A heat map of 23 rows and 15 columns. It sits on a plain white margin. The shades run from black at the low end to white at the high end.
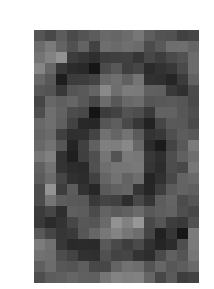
Stripes running up and down repeat 2 times from left to right. On average the colour sits 30% of the way up the scale. No overall slope runs across the table. No row or column stands out. Rings spread out from the centre. No seam splits the table.
